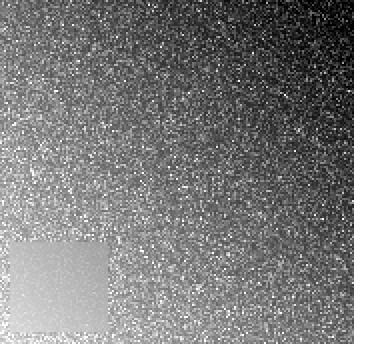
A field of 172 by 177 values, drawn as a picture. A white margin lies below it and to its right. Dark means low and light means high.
Neither half mirrors the other. There is an overall slope up to the bottom left. The bottom left is the ninth with the highest average. No single row or column stands out from its neighbours. The bottom left is the calmest part. An odd patch, calmer than its surroundings, sits in the bottom left. The top right is the ninth with the lowest average. The grain is fine, like static.
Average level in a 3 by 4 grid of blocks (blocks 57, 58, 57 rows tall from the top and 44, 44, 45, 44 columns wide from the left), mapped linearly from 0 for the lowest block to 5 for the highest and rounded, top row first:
3 2 1 0 | 4 3 2 1 | 5 4 3 2
